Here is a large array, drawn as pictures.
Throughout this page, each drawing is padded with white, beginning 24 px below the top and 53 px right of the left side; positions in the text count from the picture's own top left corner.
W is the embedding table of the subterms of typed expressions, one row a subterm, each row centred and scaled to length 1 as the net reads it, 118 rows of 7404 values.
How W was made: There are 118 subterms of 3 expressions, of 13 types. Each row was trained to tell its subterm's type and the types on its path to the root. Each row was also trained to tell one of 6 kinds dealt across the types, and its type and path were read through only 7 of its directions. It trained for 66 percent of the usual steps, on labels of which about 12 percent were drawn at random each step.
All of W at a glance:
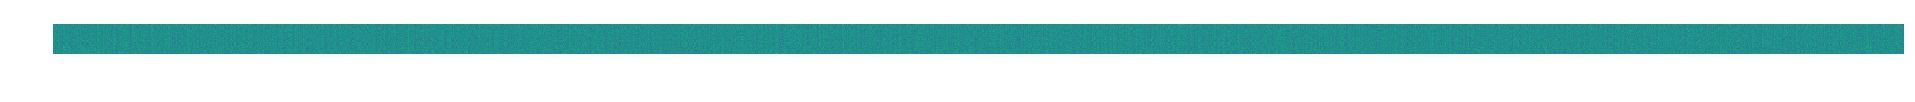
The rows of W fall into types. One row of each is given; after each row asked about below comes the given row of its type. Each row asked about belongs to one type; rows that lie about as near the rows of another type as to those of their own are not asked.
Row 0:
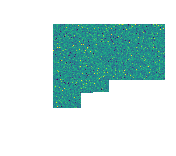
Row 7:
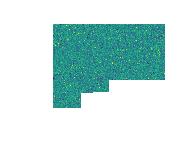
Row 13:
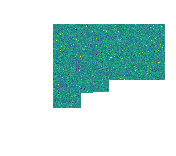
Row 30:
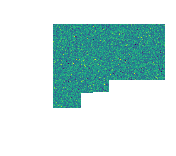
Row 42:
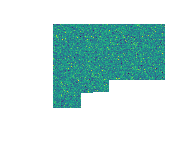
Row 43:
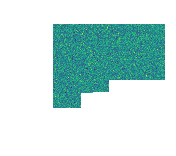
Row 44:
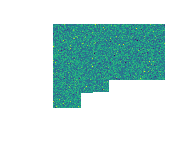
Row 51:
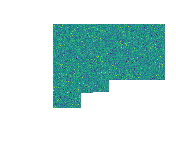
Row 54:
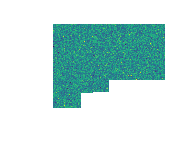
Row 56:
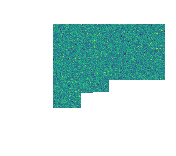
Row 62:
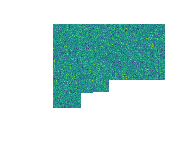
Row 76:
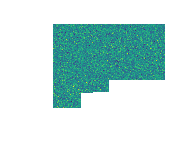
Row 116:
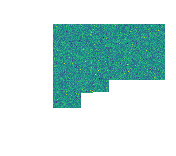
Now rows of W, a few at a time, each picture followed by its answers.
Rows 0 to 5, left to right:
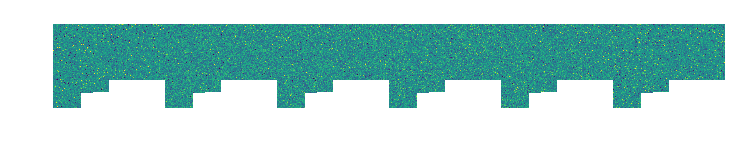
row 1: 44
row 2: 76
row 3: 43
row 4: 54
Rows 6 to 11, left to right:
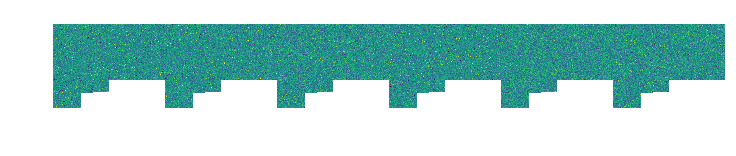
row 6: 7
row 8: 116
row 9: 42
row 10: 56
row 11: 43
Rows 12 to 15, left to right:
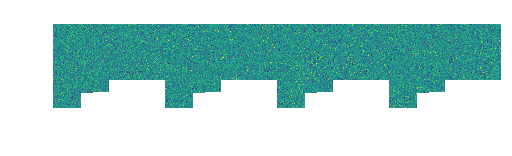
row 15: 56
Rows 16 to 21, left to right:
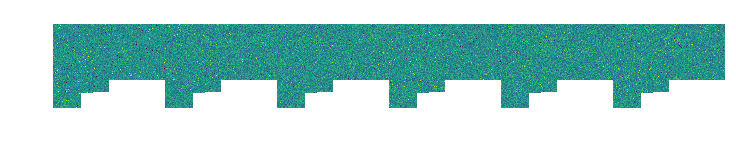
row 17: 54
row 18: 54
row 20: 76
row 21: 7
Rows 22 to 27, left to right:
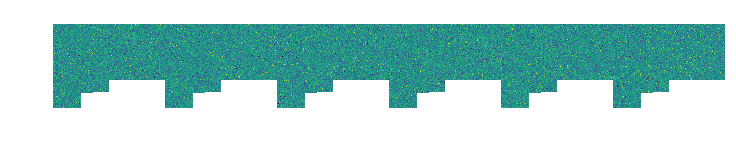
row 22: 43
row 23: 51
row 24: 76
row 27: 42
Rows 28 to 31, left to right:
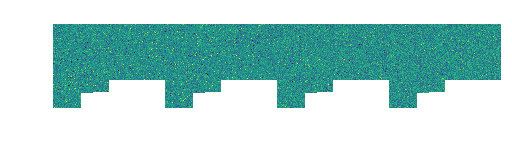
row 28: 51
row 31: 42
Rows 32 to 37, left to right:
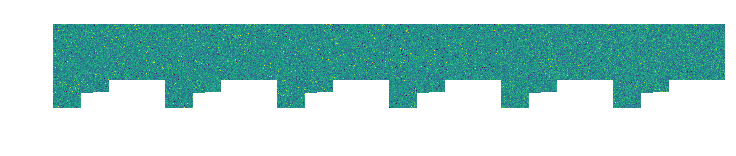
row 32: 51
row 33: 13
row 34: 43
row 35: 116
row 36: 51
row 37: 7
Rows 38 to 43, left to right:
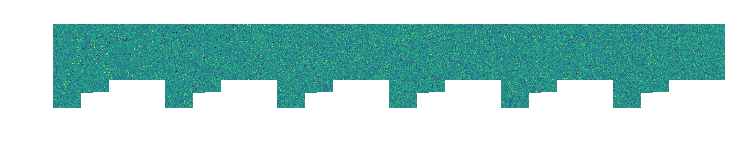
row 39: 43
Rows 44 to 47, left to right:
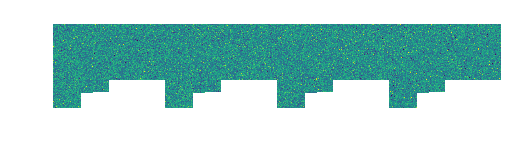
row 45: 44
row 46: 62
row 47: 13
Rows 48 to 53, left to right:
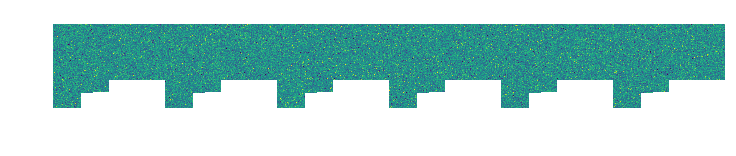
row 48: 62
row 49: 43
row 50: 54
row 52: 0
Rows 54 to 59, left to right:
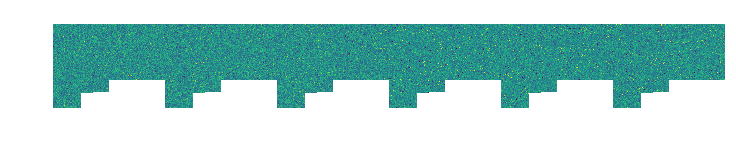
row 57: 51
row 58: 44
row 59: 116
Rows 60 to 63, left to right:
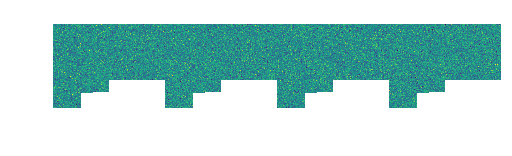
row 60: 0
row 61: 56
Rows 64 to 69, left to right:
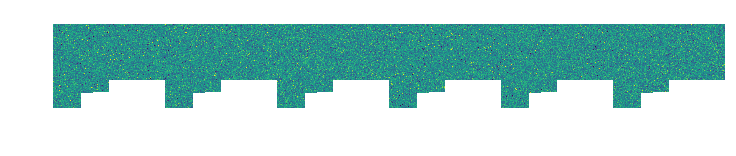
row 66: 7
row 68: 54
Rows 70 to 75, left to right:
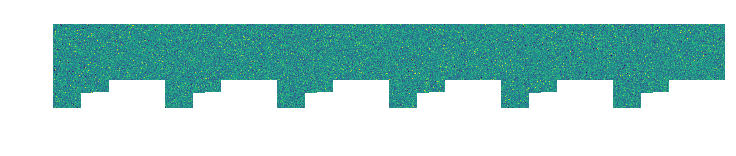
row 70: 51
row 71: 7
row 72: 43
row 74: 0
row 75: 42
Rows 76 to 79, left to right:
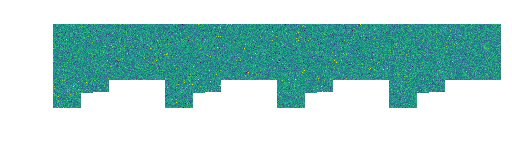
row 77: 44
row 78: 44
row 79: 51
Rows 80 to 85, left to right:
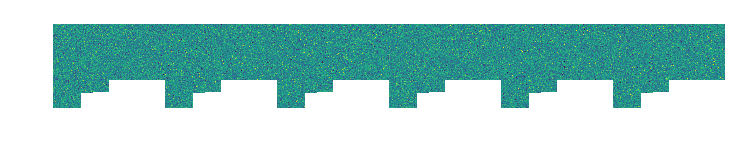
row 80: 7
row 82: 0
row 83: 76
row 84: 54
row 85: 44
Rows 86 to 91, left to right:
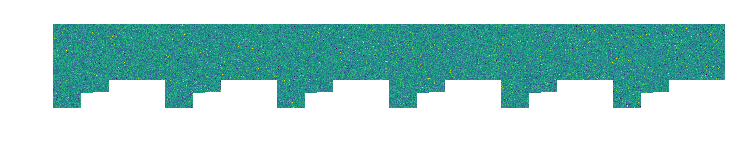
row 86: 43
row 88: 51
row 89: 56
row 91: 116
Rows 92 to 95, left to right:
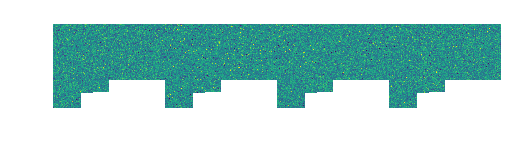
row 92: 7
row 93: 0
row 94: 13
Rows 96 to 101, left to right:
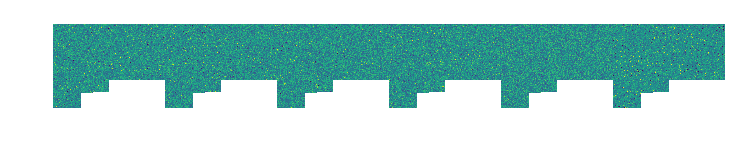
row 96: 13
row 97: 54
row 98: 13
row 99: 42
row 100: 51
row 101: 56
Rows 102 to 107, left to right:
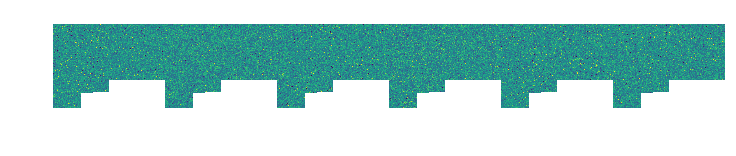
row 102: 56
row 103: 13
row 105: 116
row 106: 0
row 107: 62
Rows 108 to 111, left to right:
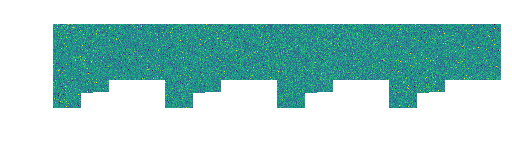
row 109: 7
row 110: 43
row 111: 116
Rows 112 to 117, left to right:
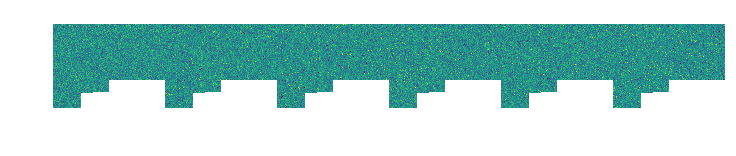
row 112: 13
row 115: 76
